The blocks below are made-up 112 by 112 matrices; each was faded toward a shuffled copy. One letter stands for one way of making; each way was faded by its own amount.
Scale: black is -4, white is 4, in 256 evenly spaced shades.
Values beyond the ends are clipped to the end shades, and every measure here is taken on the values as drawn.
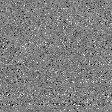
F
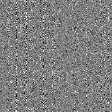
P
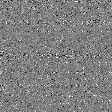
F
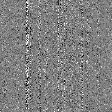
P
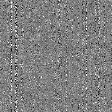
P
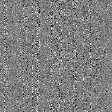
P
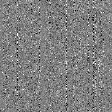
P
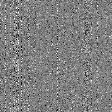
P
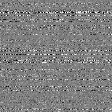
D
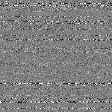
D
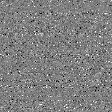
F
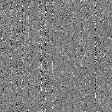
P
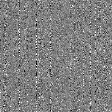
P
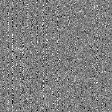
P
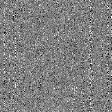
P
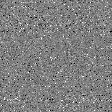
F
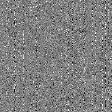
P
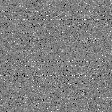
F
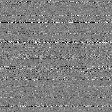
D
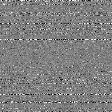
D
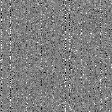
P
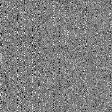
P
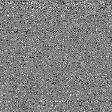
F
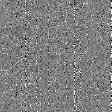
P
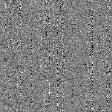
P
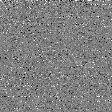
F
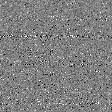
F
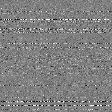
D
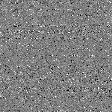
F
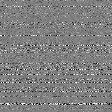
D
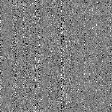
P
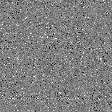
F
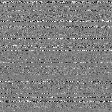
D
